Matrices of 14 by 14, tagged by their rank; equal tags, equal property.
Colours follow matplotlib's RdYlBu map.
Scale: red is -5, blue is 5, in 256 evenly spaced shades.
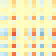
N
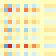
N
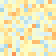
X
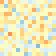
X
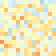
X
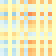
N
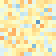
X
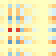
N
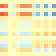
N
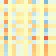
N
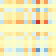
N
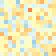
X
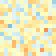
X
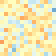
X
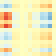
N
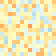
X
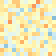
X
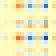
N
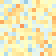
X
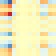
N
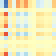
N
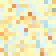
X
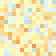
X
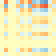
N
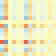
N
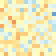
X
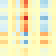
N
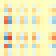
N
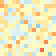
X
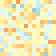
X
